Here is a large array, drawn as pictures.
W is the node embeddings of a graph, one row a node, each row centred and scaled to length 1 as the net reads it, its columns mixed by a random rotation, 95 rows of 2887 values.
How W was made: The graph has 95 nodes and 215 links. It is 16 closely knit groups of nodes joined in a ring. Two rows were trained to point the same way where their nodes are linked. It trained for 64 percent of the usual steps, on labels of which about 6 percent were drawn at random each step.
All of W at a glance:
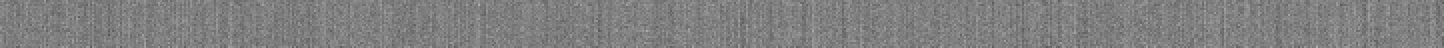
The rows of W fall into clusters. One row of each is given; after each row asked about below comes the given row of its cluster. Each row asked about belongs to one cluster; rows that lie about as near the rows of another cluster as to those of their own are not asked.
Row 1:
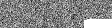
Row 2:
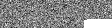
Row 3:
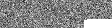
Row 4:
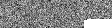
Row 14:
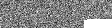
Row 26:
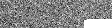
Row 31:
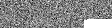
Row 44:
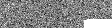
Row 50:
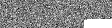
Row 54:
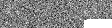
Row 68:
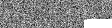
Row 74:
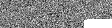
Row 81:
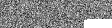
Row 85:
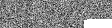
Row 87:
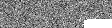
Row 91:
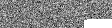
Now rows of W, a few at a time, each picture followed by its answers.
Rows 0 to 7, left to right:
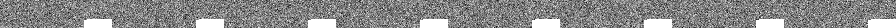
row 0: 44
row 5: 3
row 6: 81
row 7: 87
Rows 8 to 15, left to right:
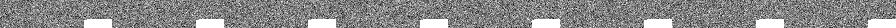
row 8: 85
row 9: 85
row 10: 50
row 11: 85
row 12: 54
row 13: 26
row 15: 31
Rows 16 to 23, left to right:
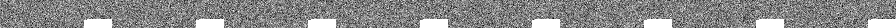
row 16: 50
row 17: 31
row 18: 74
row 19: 2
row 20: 54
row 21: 87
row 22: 1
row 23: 31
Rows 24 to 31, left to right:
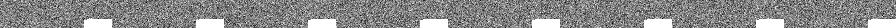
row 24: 31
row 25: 50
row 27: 14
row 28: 1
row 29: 81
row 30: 14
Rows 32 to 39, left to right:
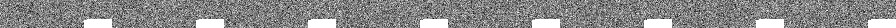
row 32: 54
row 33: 85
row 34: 26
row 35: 91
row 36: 68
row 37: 4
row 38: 44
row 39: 81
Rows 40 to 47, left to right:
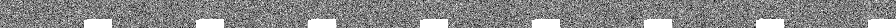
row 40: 68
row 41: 54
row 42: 74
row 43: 14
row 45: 1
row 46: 4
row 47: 14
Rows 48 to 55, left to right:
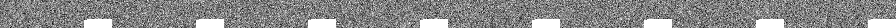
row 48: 81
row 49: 50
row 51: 87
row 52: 1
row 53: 31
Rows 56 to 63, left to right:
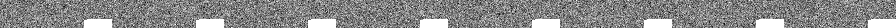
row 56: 2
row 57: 91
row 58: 91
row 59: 54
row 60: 74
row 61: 2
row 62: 2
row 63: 85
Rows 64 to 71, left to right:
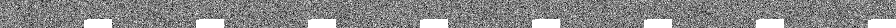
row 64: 4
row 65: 68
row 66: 14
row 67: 50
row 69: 50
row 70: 54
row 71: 3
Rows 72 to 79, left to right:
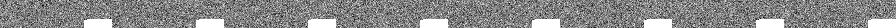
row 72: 4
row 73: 3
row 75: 74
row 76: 26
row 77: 54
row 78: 81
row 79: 91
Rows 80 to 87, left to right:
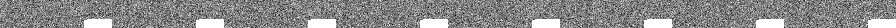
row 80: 91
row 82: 44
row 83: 91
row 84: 26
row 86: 26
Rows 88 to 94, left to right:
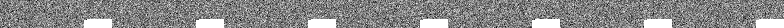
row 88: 74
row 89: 81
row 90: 1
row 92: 4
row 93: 1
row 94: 1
